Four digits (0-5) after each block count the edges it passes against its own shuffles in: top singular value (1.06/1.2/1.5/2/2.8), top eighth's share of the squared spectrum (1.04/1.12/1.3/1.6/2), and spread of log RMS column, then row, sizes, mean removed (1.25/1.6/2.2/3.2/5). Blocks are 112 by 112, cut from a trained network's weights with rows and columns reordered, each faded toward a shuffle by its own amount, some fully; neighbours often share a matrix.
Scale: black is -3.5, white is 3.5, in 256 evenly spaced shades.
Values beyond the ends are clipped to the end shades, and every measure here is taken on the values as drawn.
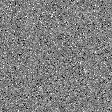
0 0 0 0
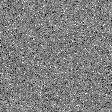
1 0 0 0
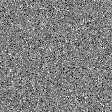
2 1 0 0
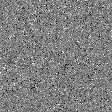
1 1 0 0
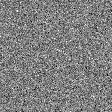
0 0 0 0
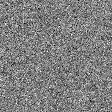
0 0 0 0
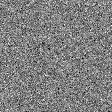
0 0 0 0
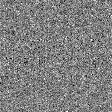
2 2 0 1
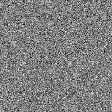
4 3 1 1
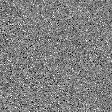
3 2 1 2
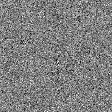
2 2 1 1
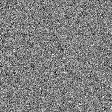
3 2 0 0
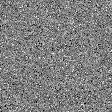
2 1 0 1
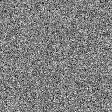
2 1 0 0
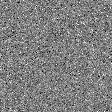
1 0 0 0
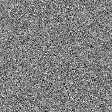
2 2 1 0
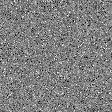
1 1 0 0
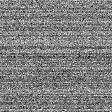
4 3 1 1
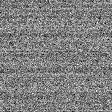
3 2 0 0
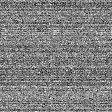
4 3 1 1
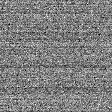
3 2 0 1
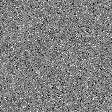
1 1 0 0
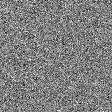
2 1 0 0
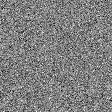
1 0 0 0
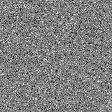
2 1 0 0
